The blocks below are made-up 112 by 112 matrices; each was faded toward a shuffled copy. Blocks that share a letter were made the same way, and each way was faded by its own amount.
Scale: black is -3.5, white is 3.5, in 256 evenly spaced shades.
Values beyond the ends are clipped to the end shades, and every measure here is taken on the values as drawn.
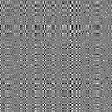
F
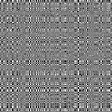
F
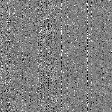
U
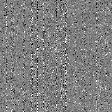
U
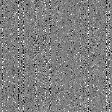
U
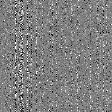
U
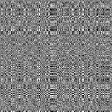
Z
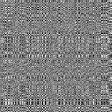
Z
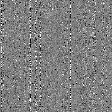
U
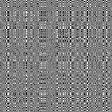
F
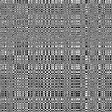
F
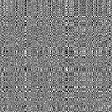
Z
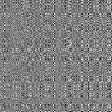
Z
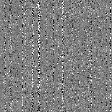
U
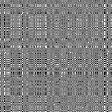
F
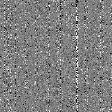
U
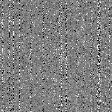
U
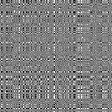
F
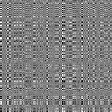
F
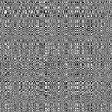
Z
